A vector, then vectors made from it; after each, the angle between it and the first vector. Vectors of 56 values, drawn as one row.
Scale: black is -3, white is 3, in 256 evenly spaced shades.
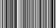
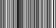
nearly opposite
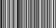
nearly opposite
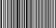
partly opposed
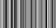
partly aligned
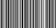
orthogonal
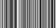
nearly parallel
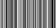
nearly parallel
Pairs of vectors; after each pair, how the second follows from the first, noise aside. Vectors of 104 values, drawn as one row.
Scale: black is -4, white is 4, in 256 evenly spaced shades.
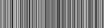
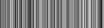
shuffled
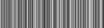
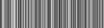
reversed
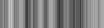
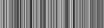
shuffled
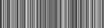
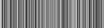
negated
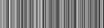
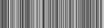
sign-scrambled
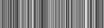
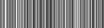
shuffled
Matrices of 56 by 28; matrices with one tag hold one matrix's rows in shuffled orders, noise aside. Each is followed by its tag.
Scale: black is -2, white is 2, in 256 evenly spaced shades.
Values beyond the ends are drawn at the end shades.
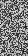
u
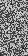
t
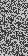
u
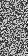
t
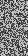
u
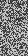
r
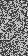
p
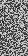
p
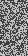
t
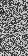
p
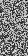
t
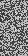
t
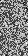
p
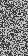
p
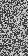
p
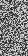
p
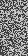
p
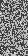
t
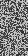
u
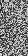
p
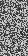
t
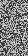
r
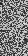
p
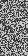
u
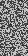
t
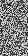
r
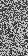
p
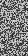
u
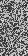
p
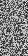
r
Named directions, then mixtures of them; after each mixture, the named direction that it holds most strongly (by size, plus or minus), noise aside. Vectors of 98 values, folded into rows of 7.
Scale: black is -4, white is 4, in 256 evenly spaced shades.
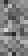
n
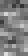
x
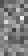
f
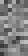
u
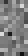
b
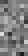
b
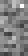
x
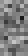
f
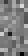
b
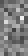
f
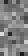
b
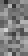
n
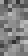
u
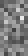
f
